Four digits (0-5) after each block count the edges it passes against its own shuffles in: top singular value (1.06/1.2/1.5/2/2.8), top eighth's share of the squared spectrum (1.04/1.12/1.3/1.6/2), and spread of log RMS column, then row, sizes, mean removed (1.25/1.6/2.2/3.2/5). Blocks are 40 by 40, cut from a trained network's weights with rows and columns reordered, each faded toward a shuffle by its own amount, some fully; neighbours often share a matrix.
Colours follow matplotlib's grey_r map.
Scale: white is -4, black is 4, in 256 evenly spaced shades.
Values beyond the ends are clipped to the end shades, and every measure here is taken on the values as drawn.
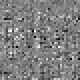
2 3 0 3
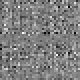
2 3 0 3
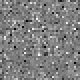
1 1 0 1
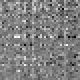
3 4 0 3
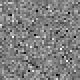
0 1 0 0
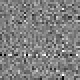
3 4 1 2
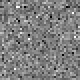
1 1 0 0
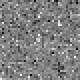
1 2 1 0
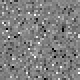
1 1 0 0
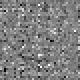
2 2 2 1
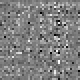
2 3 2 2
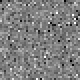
0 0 0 0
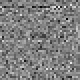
3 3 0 2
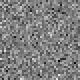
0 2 0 0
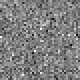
2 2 0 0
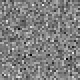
0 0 0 0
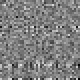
3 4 0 3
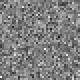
0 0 0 0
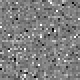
0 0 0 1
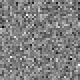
2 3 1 1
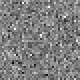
1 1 0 0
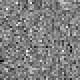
2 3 1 1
